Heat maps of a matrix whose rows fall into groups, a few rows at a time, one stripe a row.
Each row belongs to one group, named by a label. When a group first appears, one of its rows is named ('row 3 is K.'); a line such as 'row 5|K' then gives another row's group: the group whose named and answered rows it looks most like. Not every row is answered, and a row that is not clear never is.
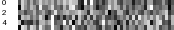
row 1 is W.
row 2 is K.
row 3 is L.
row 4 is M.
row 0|W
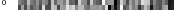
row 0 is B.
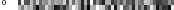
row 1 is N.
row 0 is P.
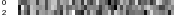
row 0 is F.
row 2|W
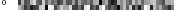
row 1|M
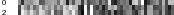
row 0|F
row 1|W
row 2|W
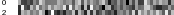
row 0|M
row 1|P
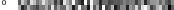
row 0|W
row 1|B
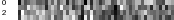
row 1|F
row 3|W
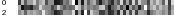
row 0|L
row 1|M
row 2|L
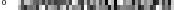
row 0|N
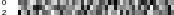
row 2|W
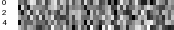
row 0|F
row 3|N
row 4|P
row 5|B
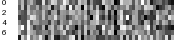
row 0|B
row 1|P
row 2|K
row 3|F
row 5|B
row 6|B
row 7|L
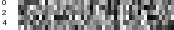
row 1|F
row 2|F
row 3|N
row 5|B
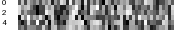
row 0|P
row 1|N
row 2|N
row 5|K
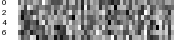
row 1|B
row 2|M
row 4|M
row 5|N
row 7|N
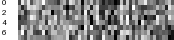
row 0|L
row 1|F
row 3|F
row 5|W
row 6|B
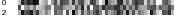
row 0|M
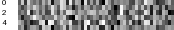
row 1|F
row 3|F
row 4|M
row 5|P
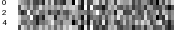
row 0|N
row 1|W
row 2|K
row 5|W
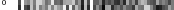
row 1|P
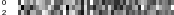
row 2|W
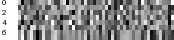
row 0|M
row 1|K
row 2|B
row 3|N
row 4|K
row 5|W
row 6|B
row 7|B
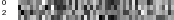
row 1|L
